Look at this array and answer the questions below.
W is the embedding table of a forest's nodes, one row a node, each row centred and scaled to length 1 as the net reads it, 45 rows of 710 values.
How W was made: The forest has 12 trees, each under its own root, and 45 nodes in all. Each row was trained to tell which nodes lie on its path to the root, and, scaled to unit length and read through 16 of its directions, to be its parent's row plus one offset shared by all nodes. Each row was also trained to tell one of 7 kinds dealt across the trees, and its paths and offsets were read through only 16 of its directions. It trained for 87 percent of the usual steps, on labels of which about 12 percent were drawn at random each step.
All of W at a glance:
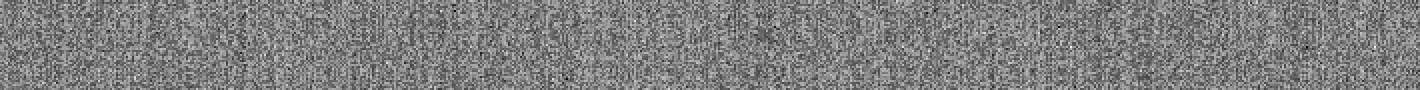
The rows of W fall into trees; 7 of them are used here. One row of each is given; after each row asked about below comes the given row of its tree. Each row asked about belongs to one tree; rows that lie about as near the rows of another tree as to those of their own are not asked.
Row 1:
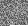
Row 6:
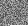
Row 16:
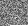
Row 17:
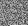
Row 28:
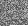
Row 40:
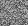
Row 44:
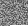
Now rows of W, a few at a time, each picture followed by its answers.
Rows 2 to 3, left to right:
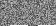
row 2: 6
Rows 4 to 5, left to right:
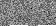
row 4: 17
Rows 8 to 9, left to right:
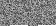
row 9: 16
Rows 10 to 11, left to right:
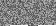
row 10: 44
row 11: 44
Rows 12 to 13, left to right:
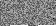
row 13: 28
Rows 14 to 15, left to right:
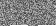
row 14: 17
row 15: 16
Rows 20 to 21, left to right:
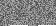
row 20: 6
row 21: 6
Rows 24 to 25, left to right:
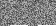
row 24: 6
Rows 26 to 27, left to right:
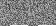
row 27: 40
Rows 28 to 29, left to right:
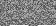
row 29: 40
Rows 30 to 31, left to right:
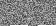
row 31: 1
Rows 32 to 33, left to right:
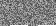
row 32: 17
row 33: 6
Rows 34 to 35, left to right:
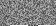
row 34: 28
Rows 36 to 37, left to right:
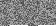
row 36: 17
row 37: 28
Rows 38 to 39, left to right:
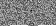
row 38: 17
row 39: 28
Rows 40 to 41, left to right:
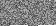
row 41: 44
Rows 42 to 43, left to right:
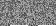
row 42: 1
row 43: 40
